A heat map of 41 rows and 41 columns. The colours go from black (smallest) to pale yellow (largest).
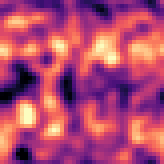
No overall slope runs across the table. The texture is blotchy. Overall the values sit about 50% of the way up the scale. Stripes running across repeat 2 times from top to bottom. No lone cell stands out from its neighbours.
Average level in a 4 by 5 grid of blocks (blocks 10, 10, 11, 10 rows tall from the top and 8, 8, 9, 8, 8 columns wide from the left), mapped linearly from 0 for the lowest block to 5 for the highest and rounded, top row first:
3 1 1 2 2 / 2 4 3 4 5 / 1 3 0 0 1 / 2 3 1 2 4
